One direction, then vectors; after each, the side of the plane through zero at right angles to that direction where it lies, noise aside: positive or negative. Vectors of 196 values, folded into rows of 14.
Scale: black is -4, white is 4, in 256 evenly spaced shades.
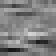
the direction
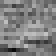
positive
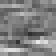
negative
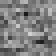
positive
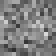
positive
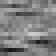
positive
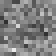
negative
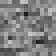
positive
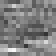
negative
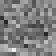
negative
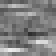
negative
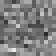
negative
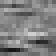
positive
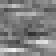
negative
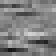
positive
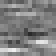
negative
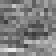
negative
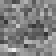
negative
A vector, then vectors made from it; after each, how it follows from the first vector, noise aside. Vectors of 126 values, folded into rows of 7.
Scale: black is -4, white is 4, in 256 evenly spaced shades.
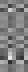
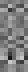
negated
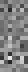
sign-scrambled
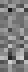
negated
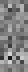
sign-scrambled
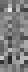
sign-scrambled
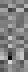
negated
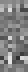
sign-scrambled
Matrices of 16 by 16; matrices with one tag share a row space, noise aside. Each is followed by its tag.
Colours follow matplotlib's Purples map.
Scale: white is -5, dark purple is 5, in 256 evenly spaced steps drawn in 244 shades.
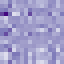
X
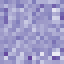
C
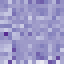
X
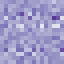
C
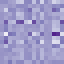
C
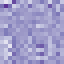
X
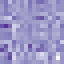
X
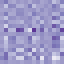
C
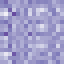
X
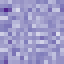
X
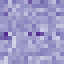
X
